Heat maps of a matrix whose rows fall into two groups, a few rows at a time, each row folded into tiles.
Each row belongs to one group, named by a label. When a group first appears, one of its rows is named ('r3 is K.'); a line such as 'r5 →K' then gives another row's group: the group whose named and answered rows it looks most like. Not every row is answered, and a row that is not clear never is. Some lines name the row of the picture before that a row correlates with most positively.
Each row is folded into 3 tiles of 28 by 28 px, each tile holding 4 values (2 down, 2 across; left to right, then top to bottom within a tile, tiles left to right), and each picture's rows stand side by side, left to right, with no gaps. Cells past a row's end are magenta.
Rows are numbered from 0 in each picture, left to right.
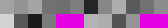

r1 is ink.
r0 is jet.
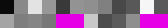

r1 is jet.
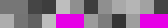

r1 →ink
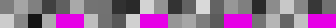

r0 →jet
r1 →jet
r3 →ink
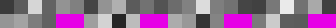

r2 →ink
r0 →ink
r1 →ink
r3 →ink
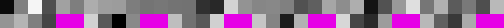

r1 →jet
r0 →ink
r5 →jet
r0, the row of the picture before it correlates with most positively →0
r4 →jet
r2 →jet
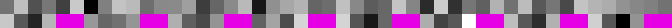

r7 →jet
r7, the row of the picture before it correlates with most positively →1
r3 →ink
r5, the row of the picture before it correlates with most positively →5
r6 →jet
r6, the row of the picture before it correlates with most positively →5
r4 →jet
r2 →jet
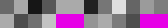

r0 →jet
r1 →ink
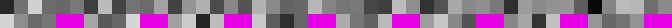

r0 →ink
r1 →jet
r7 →ink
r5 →ink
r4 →jet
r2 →ink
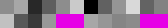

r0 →jet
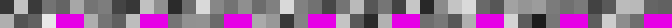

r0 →jet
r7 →ink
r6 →jet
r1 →jet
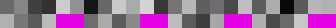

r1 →ink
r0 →jet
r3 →jet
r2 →jet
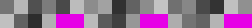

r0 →jet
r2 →jet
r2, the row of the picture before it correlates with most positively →0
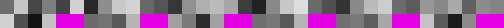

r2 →ink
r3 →ink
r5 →jet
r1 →ink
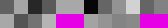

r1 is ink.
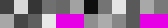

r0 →jet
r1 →ink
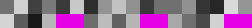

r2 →jet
